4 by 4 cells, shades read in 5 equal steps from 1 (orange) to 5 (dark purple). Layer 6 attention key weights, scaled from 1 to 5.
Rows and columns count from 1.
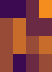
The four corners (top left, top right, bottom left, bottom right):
5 1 3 3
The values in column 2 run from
2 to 5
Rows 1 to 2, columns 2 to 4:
5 4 1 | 2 4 4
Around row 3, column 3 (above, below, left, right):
4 4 2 2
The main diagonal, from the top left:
5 2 3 3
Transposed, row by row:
5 3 3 3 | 5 2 2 5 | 4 4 3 4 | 1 4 2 3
